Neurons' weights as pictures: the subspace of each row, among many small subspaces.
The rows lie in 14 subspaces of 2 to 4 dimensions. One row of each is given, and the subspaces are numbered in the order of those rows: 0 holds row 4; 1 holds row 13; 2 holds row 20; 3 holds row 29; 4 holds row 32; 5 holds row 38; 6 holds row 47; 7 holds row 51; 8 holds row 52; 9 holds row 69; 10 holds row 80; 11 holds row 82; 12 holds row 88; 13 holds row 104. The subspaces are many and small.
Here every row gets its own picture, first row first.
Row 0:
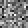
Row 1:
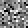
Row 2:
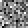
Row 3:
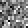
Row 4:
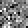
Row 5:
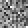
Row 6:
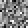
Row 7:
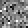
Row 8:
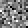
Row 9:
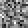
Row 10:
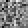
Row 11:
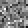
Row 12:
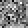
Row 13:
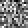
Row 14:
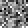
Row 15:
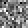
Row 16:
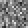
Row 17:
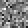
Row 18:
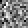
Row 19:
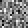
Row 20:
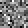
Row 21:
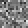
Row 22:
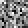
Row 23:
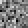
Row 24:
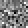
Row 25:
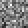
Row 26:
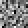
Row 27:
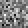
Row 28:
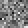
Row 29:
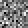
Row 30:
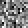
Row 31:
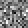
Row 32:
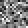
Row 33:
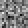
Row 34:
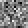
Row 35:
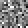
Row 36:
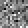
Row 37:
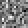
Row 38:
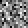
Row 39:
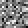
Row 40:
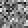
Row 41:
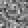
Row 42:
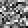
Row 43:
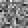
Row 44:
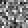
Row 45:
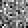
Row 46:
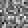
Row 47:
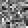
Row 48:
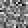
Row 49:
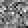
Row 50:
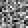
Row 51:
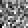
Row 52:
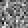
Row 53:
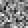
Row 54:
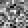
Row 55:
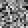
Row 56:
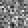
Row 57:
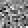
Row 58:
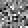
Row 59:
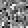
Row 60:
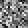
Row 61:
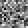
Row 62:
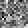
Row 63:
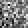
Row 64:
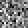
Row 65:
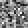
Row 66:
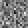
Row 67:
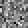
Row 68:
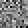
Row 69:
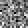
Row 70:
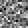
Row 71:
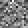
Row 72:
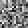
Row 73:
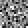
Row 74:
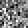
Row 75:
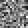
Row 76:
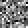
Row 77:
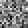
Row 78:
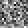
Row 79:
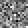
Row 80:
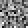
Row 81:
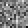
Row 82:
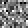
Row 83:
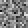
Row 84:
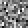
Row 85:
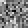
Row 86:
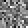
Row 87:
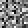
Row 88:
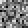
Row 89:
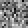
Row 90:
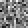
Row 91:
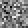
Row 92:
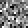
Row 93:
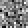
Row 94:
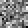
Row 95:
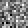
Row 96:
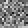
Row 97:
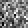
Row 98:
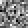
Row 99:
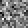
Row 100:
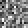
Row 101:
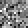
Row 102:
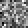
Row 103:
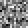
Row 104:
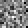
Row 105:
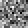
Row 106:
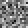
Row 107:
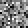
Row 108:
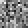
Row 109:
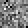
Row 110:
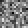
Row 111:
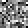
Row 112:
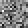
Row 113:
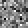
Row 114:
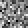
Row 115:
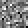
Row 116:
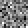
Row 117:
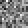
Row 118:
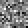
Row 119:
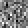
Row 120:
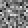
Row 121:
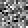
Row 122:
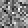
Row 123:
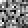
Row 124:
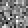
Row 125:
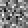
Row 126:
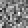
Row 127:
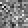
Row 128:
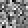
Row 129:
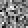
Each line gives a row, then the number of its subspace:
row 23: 12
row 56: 5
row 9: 13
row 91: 5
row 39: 6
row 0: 13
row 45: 3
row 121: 10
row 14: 3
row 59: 6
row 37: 6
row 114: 7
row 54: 12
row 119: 8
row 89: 1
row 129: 10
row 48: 9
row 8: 13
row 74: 0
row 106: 7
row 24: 13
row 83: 9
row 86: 9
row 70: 4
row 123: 12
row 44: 11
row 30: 4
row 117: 12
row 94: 12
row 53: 12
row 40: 11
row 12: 2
